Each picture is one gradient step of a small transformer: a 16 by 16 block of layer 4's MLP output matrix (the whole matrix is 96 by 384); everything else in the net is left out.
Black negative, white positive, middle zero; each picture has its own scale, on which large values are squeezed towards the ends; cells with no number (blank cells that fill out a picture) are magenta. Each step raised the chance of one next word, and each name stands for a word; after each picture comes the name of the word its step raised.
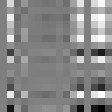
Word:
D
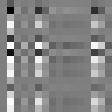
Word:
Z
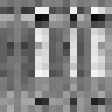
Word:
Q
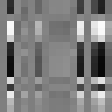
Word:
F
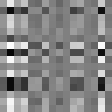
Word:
Z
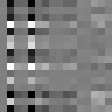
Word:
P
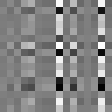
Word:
Z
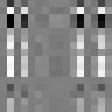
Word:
Q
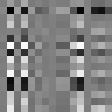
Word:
Z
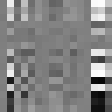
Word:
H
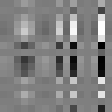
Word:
F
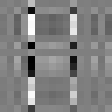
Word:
F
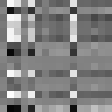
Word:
D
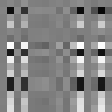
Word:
Z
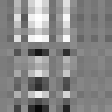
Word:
D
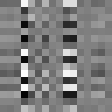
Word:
H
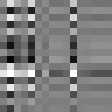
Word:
H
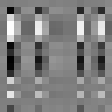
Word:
F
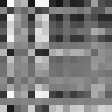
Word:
D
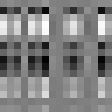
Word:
F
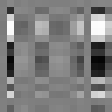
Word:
F
